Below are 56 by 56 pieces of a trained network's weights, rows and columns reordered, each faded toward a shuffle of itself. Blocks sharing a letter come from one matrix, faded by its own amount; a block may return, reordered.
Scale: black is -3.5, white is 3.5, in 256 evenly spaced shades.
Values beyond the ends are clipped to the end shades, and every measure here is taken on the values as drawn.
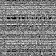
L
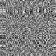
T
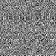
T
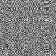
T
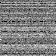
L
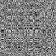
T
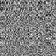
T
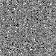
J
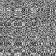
T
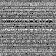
L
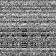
L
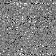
J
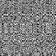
T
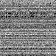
L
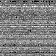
L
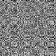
T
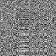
T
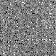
J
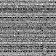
L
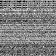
L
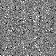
J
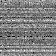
L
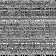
L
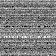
L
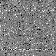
J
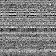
L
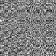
T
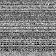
L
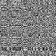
T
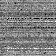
L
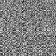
T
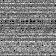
L
